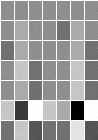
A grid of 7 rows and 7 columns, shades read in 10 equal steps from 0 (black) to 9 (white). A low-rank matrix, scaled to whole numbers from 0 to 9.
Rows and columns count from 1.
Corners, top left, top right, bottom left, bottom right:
5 5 4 3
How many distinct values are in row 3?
3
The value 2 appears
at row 6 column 2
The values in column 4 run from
4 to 7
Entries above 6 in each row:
0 0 0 2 1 4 2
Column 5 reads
5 4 5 5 5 6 4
